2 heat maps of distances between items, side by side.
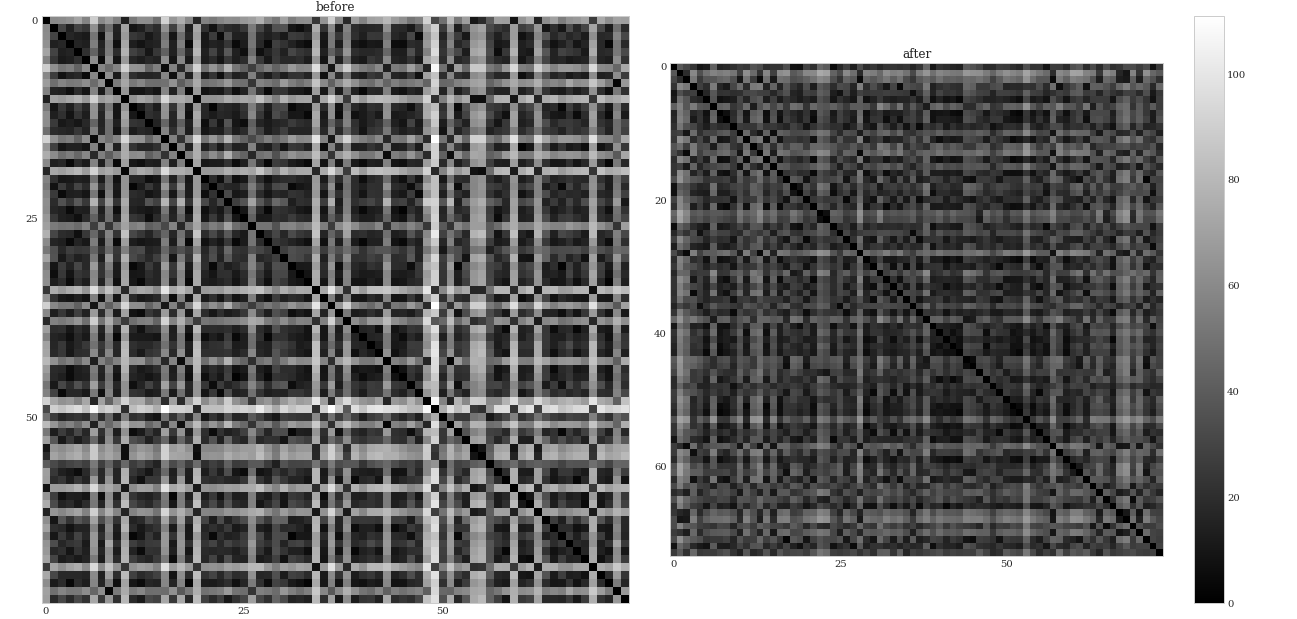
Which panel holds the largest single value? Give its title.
before
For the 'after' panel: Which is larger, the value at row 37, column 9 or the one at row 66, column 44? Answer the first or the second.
the second
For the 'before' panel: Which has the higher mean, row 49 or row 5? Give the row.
49
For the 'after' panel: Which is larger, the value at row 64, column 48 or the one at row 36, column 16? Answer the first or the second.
the second
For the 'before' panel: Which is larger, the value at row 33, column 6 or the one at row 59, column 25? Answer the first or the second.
the second
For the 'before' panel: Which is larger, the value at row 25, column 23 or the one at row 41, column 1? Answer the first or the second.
the first
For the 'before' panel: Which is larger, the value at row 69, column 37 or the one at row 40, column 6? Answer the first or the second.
the first
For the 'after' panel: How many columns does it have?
74
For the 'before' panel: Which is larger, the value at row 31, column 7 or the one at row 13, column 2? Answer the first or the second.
the first
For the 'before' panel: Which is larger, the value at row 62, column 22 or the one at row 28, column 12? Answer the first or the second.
the first
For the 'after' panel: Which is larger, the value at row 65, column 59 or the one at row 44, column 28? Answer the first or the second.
the second
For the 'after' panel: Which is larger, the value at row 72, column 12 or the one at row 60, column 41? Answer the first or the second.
the first
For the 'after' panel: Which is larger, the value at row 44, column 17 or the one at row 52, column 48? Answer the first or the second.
the second
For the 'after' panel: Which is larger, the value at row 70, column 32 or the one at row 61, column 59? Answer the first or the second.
the first
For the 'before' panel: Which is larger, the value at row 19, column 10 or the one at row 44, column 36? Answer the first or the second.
the second
